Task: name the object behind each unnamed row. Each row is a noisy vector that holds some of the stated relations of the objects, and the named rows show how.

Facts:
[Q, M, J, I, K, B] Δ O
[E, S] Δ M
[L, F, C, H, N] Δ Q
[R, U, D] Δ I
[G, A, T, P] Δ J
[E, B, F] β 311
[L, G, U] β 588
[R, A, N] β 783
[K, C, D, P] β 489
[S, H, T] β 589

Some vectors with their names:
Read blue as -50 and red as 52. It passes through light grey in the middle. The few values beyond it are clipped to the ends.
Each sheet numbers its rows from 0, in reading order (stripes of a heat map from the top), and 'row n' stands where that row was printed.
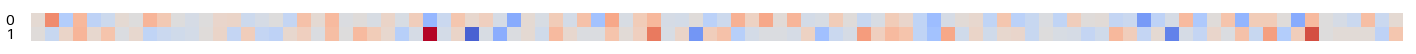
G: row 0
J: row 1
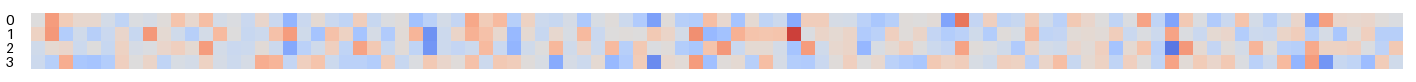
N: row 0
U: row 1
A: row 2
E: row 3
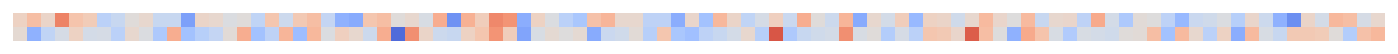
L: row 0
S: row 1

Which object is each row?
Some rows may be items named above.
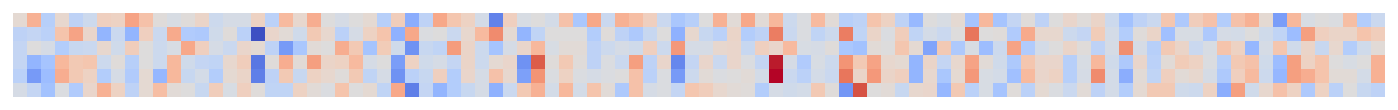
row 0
G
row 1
H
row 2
R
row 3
T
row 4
T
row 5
P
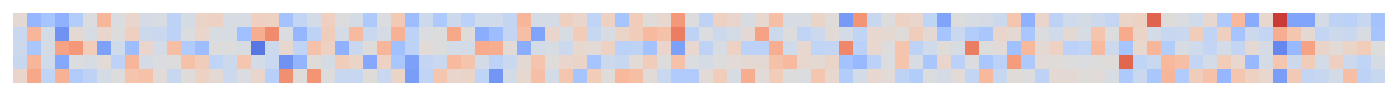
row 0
D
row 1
I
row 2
H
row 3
R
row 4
G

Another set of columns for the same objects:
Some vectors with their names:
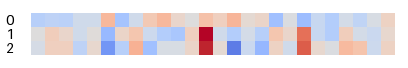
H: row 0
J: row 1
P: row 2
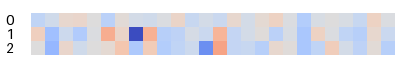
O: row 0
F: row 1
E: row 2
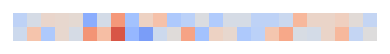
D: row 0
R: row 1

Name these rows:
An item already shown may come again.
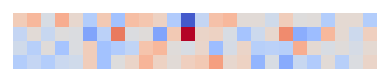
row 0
U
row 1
T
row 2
C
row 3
H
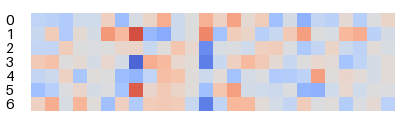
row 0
H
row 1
R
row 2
M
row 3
L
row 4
C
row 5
S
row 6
U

